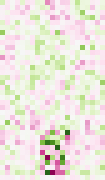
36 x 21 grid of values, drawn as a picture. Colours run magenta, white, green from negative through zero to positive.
The halves do not mirror each other. There are no regular stripes. There is no overall slope. In the bottom middle lies a patch that is rougher than the rest. The distribution is heavy-tailed on both sides. No single row or column stands out from its neighbours. The bottom middle is the roughest part.
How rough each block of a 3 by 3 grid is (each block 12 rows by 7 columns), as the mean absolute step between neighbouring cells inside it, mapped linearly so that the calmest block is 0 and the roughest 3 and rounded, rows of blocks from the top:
000 | 000 | 030
